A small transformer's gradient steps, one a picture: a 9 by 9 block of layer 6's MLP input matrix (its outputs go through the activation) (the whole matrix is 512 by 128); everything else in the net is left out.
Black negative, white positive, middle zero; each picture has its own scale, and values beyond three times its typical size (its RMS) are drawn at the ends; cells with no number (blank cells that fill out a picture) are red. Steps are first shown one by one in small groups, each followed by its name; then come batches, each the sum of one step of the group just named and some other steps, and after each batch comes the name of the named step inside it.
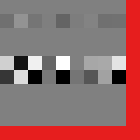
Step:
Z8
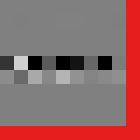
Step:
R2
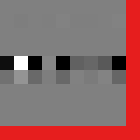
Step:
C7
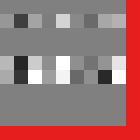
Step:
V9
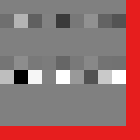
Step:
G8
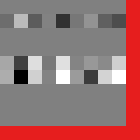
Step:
G8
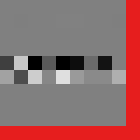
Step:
R2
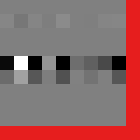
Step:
C7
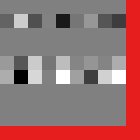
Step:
G8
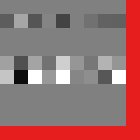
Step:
V9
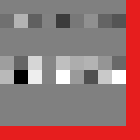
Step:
G8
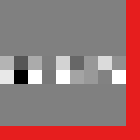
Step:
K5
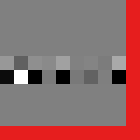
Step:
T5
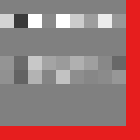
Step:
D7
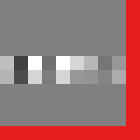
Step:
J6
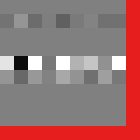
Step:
J6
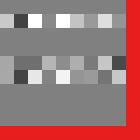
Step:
D7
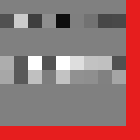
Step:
J6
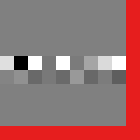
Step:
K5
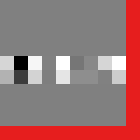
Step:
K5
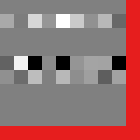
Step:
D7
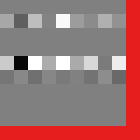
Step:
D7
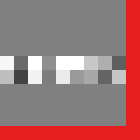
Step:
J6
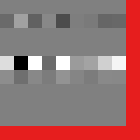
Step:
K5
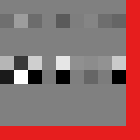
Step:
T5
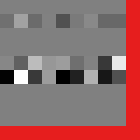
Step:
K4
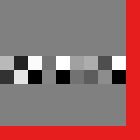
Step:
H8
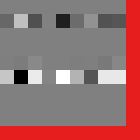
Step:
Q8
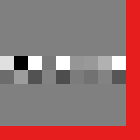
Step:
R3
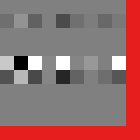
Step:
K4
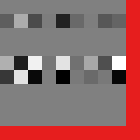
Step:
H8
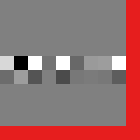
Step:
R3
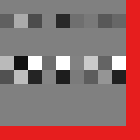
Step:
H8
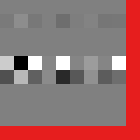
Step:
K4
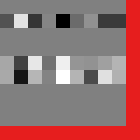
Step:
Q8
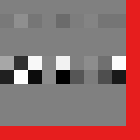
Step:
K4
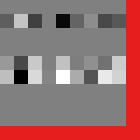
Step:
Q8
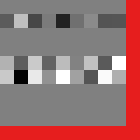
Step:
R3
